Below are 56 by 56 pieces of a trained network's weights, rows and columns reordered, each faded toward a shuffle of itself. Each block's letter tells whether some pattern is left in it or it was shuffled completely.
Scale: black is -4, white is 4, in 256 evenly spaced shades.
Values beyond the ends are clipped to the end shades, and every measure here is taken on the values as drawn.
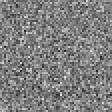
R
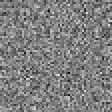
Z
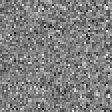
Z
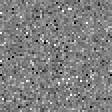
R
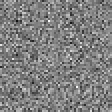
Z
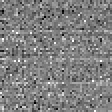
Z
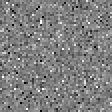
R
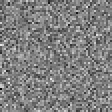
Z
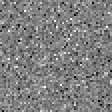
R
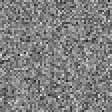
R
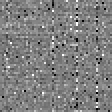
Z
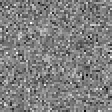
R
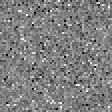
R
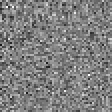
Z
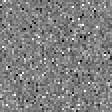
R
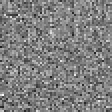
Z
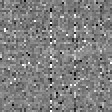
Z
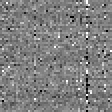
Z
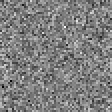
R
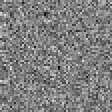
Z
